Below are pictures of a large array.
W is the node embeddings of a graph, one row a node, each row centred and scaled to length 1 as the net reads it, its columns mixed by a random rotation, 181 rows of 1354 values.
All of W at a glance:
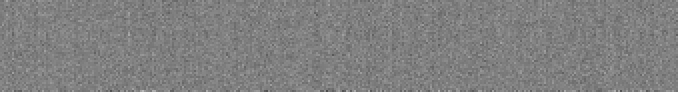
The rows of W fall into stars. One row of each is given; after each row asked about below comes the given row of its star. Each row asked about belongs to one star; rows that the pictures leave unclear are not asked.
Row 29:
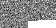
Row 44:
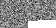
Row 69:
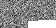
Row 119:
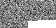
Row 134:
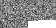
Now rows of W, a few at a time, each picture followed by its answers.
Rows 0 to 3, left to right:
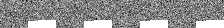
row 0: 69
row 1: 69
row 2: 29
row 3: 29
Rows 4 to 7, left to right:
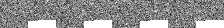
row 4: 134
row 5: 44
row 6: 29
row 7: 119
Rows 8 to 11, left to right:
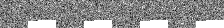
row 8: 119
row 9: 44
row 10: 69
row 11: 29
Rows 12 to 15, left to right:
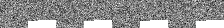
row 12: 134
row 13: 44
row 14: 29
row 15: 44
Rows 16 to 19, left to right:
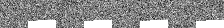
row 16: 134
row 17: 119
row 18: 29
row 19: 69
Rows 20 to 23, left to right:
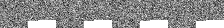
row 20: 44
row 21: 119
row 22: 44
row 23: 29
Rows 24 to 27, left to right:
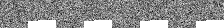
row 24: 44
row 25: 134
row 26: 69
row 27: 29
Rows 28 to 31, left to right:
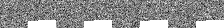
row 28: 29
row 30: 29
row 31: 69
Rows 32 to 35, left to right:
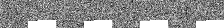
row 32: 119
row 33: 134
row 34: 119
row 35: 69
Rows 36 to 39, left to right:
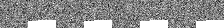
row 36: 29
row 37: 29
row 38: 119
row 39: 134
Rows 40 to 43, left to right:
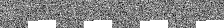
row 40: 134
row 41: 119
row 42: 119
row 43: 134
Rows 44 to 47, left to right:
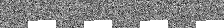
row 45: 134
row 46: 29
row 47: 134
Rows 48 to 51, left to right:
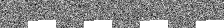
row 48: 69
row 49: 44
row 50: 119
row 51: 44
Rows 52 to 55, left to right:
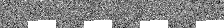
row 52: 119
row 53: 134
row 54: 119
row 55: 134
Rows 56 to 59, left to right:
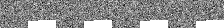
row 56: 44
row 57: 134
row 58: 134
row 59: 29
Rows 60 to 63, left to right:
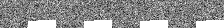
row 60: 29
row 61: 69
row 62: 119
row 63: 29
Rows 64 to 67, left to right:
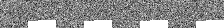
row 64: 69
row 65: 134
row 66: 44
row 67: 69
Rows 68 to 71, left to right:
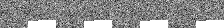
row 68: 29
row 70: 69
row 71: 69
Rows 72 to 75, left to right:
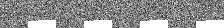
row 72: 29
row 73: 44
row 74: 29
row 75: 134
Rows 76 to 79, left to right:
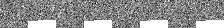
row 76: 119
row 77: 69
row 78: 134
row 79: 69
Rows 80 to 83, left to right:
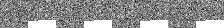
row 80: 69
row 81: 29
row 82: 134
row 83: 119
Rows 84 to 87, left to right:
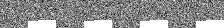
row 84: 44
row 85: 69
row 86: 119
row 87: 44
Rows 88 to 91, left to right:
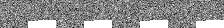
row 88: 134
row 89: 134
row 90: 69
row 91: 119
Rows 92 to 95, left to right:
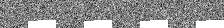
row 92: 134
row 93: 69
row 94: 29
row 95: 44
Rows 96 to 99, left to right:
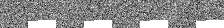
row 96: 44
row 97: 134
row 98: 44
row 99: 69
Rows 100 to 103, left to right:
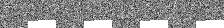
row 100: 134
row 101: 29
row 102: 44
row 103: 69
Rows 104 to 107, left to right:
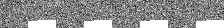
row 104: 119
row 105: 29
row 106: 44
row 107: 44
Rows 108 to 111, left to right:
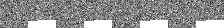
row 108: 119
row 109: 44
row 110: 119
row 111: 44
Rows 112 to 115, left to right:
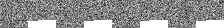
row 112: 119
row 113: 29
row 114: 119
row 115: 69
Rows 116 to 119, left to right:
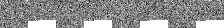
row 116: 44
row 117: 44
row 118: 134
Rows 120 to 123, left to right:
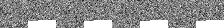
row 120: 69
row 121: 69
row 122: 69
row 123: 44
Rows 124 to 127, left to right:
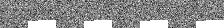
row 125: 44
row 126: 44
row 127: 29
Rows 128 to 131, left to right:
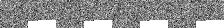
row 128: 69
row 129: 44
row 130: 119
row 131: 134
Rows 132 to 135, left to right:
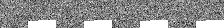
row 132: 134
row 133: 69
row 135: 69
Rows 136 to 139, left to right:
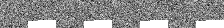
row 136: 69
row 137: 69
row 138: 29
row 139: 44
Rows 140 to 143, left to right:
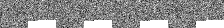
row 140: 29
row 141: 44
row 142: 44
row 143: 29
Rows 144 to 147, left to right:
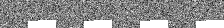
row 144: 44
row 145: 44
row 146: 134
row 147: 44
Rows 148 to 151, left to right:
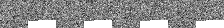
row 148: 134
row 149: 134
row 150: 134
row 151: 69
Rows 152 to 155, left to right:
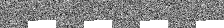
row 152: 29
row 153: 69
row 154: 119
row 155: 119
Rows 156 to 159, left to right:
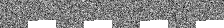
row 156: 119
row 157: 44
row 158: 29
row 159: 44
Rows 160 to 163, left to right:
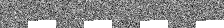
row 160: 29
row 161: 119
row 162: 134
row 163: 29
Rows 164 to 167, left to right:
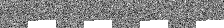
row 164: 29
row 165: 29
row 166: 29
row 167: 44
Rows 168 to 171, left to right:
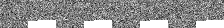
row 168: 119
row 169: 134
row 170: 134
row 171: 29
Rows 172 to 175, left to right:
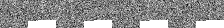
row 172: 29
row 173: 69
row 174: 119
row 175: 44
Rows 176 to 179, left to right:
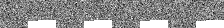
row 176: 119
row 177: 44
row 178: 119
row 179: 69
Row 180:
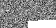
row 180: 44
